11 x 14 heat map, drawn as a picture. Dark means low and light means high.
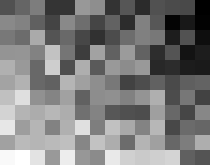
The top right is the ninth with the lowest average. Neither half mirrors the other. There are no regular stripes. The ninth with the highest average is the bottom left. There is an overall slope up to the bottom left. The texture is fine-grained noise.
